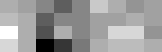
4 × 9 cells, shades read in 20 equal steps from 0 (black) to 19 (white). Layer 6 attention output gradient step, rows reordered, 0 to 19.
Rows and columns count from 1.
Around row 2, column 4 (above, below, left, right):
7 13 7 10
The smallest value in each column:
13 12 0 4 9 12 12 11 11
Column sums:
62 51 23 34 39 52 55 54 48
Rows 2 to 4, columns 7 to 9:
12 13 12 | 16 16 11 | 14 14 13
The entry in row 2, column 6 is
12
